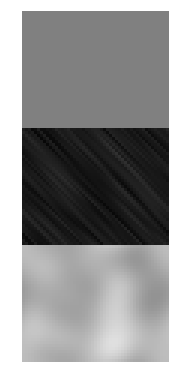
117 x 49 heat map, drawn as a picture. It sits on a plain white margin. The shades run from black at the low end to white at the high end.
It is made of 3 by 1 panels. Panel 1,1: middling, flat. Panel 2,1: very low, slanting down to the right, faint in contrast. Panel 3,1: high, smooth.
